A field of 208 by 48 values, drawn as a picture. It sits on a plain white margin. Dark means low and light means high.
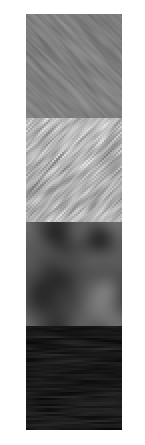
It is made of 4 by 1 panels. Panel 1,1: middling, slanting down to the right, faint in contrast. Panel 2,1: high, slanting up to the right. Panel 3,1: low, smooth. Panel 4,1: very low, streaked across, faint in contrast.
